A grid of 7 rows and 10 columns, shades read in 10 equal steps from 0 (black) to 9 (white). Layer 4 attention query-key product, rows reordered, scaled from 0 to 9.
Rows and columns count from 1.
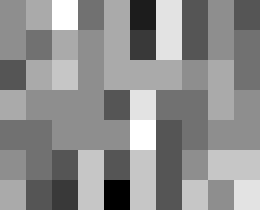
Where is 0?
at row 7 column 5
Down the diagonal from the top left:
5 4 7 5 5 7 3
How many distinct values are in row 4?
5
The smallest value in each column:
3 3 2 4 0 1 3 3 5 3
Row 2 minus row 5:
1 0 1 0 1 -7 5 -1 0 -1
